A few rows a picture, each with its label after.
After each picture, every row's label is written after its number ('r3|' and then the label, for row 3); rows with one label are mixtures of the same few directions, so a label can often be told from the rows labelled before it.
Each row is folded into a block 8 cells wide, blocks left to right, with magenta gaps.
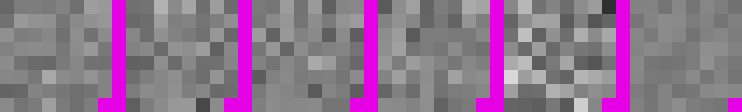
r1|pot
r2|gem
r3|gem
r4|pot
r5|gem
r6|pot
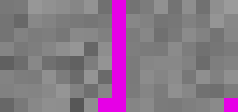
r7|gem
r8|pot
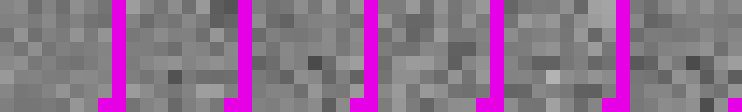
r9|gem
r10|pot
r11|gem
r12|pot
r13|pot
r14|gem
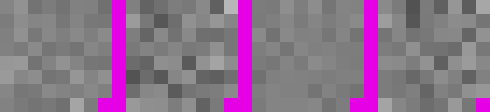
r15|gem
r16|gem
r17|gem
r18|gem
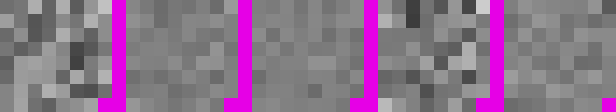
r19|pot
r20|gem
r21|gem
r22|gem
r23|gem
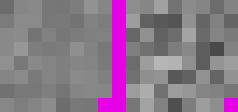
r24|pot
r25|pot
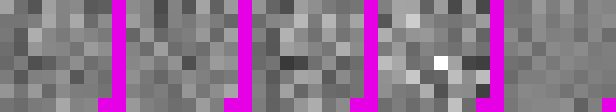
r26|pot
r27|gem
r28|pot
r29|gem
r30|gem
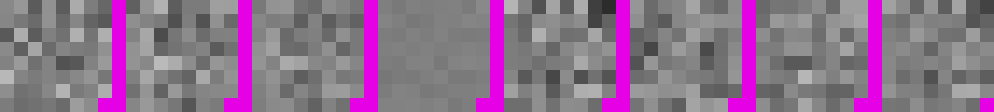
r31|gem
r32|pot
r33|pot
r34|gem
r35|pot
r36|pot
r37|pot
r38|pot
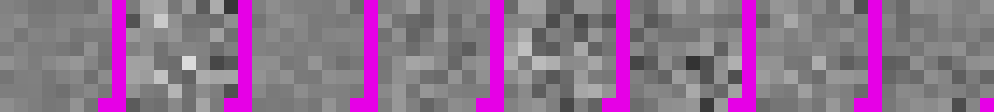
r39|gem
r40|gem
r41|gem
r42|pot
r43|pot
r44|gem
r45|gem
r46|gem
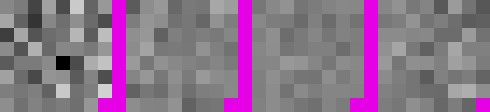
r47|gem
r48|pot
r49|pot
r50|pot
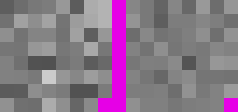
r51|pot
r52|gem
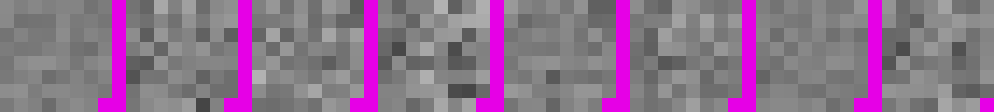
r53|pot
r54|gem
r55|gem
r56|pot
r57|pot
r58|pot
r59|gem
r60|pot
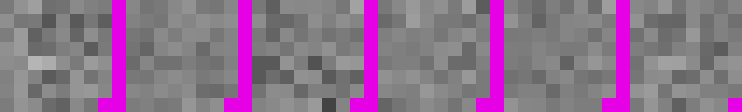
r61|pot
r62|pot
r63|gem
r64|gem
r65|gem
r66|pot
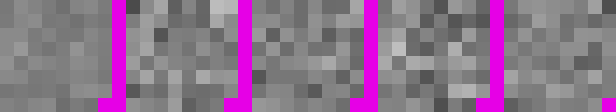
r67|pot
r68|pot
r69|gem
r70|pot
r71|gem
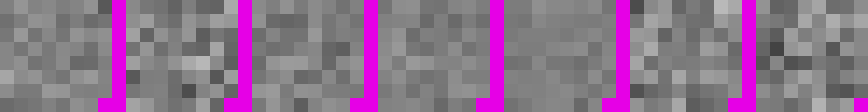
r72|gem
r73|gem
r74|pot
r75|pot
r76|gem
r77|pot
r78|pot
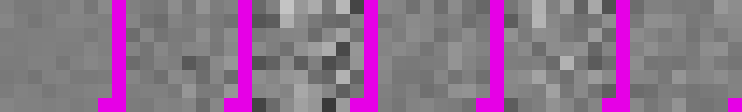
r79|gem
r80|gem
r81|gem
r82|pot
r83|gem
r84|pot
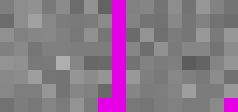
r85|gem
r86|gem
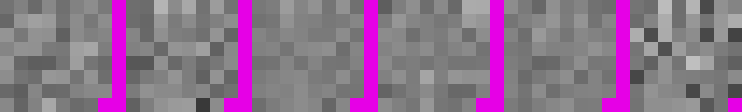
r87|pot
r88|gem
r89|gem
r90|pot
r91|pot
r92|gem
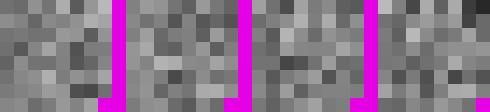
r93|pot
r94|pot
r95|pot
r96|pot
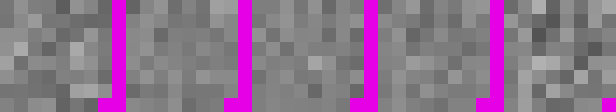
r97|pot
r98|pot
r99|gem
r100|pot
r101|pot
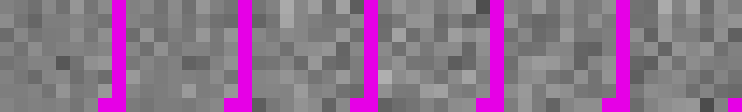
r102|gem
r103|gem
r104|gem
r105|gem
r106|pot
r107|gem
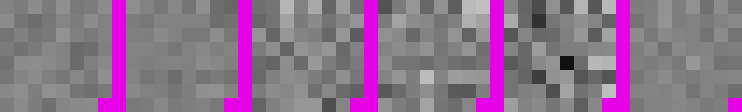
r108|pot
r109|pot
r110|gem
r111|pot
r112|gem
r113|gem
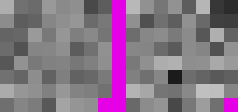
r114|pot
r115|pot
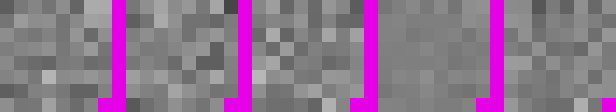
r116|pot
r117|gem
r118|gem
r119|pot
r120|gem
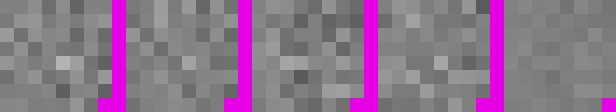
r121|gem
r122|gem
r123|pot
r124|gem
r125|pot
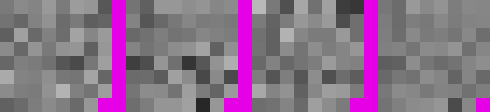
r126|gem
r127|gem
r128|pot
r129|gem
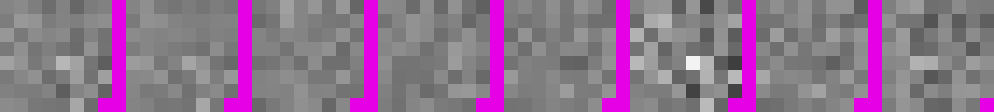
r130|gem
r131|gem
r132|gem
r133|pot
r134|gem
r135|gem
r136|gem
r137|pot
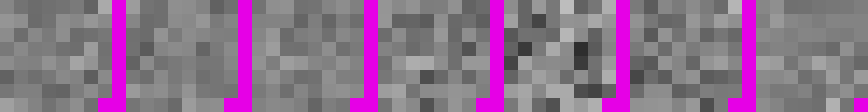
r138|gem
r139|pot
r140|pot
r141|pot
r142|pot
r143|gem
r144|gem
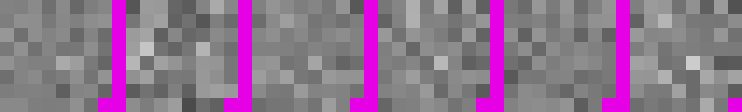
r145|gem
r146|pot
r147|gem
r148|gem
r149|gem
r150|gem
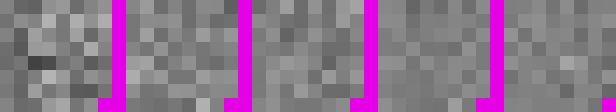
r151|pot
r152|gem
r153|pot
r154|gem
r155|gem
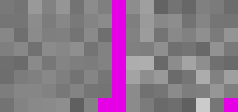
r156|gem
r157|gem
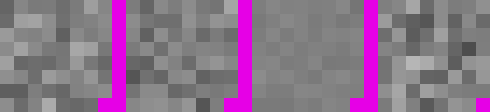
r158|pot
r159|gem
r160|gem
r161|pot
